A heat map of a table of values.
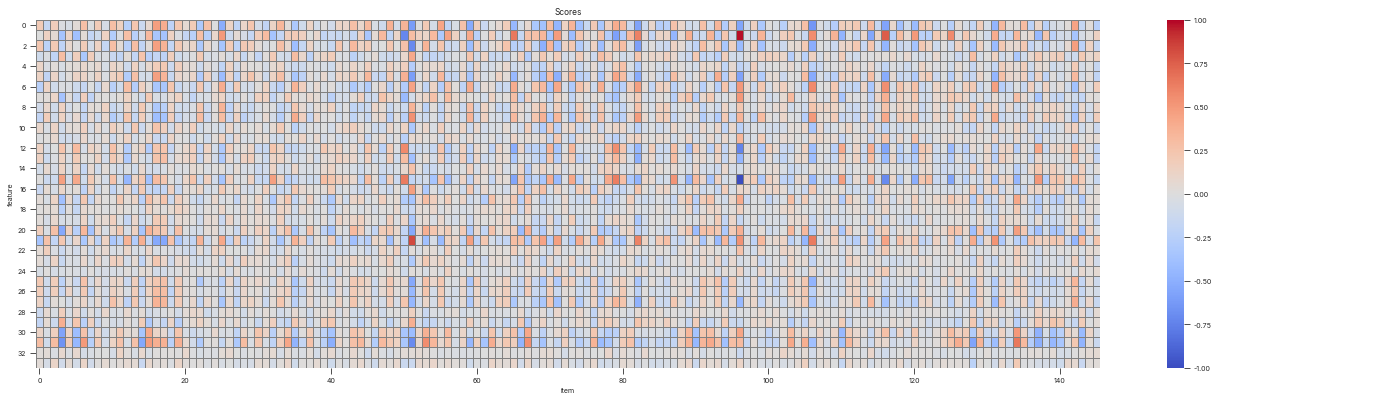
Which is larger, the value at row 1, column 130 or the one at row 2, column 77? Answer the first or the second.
the first
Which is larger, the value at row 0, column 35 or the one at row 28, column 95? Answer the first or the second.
the second
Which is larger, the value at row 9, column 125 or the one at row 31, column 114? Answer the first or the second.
the first
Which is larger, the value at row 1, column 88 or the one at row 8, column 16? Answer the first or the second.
the first
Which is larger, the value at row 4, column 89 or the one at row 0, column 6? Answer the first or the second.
the second
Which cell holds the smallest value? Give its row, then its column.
15, 96
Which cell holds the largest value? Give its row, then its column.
1, 96
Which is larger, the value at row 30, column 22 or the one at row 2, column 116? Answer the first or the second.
the first
